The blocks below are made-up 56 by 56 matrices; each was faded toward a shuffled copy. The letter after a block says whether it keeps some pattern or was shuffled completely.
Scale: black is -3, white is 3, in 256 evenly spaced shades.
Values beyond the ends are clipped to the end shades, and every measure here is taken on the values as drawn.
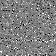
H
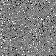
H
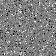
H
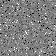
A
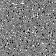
A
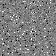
H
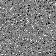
A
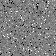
A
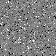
A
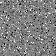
H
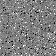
H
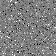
A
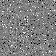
A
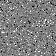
A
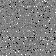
H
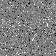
A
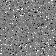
A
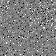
H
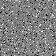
H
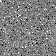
A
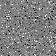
H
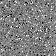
A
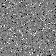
A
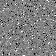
A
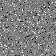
A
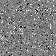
H
